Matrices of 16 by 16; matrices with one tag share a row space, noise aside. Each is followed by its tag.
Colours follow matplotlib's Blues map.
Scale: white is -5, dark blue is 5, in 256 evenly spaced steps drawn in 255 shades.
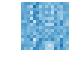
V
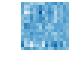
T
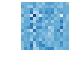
V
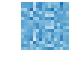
V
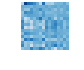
T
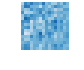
T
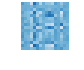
V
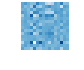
V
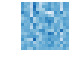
V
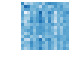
T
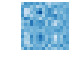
T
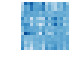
T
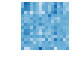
T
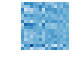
T
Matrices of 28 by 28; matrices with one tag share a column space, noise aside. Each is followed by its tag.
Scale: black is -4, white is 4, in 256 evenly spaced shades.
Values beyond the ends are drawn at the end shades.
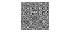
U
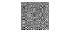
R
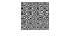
U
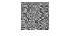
R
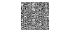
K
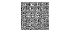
K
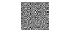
U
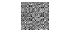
R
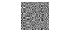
R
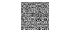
R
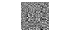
R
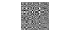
U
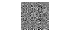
R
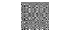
R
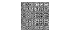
K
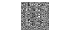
K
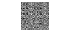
U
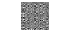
R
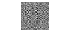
U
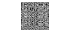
K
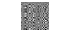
R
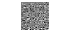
R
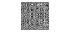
K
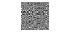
U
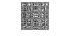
K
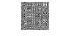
K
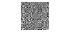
R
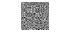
R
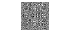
K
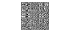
K
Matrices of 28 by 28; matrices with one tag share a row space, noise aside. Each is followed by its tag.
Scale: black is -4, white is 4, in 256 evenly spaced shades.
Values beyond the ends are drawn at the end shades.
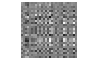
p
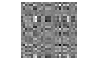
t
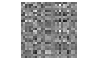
t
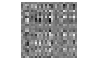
p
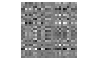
t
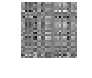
t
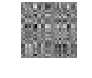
t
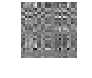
t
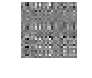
p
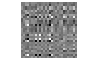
p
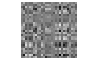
t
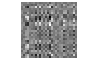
p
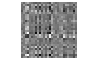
p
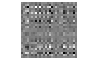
p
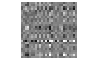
p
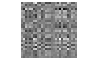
t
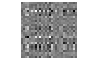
p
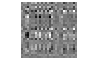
p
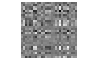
t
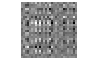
p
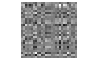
t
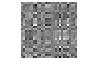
t
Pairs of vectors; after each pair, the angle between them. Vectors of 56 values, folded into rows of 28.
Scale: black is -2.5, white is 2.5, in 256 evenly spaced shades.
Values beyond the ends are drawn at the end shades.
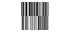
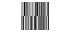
orthogonal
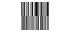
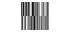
orthogonal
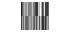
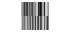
nearly opposite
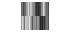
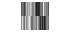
nearly parallel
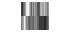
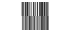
orthogonal
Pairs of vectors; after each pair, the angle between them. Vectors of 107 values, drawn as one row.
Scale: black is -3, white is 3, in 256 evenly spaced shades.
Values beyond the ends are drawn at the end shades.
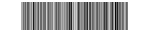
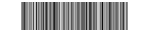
orthogonal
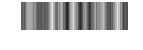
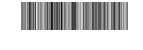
partly opposed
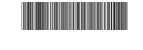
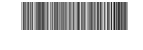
nearly parallel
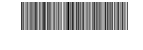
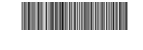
nearly opposite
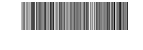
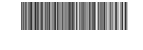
partly opposed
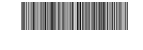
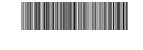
partly opposed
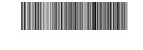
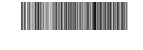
nearly parallel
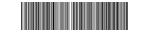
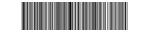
nearly opposite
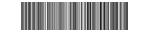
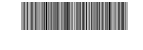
nearly opposite
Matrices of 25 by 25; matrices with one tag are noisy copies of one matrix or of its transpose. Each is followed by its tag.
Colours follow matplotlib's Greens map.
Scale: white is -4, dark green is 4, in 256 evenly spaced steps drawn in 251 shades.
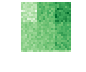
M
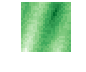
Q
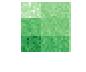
M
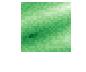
Q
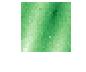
Q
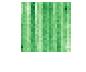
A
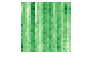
A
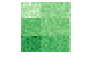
M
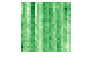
A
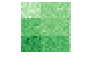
M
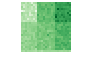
M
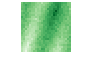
Q
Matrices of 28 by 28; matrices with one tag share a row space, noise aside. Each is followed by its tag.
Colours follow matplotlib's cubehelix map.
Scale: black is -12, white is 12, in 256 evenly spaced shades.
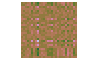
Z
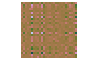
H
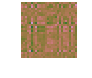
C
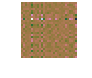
H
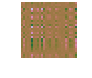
H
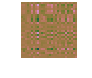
Z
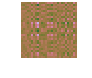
Z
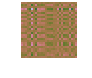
C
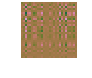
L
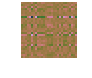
C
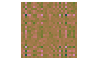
L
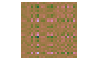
Z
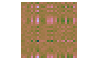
Z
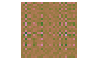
L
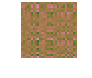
Z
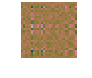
H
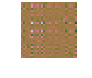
H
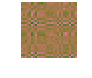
C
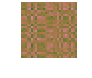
C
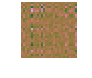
H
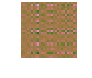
Z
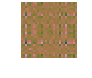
L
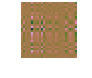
H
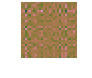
L
